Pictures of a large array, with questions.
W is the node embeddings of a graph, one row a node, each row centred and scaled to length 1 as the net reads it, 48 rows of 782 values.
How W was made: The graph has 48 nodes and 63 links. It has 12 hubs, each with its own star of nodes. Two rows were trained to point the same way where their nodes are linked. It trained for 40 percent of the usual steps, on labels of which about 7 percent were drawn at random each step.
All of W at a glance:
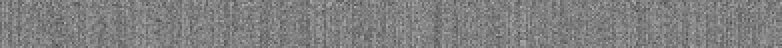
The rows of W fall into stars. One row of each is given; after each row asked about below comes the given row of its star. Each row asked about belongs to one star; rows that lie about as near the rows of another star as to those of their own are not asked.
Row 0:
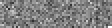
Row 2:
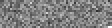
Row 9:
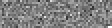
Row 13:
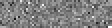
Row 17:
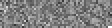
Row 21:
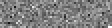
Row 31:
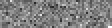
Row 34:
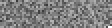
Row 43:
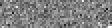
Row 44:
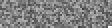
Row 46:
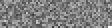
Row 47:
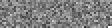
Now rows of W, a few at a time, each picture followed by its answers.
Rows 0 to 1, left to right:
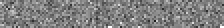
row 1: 44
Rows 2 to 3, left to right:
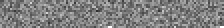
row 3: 9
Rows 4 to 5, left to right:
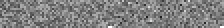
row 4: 2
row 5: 2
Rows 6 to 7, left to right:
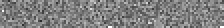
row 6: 34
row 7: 46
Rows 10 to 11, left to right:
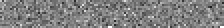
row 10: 0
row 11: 2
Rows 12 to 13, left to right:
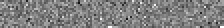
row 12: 43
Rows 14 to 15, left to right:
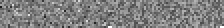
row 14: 44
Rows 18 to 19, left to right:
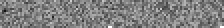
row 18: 21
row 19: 31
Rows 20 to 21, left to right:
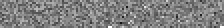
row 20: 13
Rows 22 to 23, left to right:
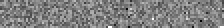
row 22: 47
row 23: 31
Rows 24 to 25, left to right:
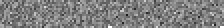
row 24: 0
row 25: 47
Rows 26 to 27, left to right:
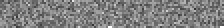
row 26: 2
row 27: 9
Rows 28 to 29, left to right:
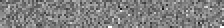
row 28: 21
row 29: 21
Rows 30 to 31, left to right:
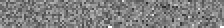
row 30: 21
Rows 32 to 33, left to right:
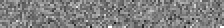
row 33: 0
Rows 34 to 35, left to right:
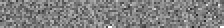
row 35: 17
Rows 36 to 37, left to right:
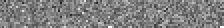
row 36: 17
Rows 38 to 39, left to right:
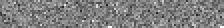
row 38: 13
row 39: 0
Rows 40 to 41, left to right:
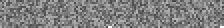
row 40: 17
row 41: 43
